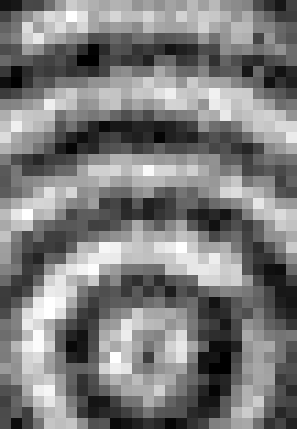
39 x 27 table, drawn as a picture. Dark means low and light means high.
No single row or column stands out from its neighbours. Concentric rings centre on the bottom middle. The bottom right is the ninth with the lowest average.
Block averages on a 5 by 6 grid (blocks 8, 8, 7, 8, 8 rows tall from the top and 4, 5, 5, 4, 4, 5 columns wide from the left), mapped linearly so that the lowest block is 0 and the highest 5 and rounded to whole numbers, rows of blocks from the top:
2 3 4 4 4 2 | 4 3 3 4 4 4 | 5 4 4 4 3 4 | 3 5 4 4 3 1 | 4 3 4 3 0 3
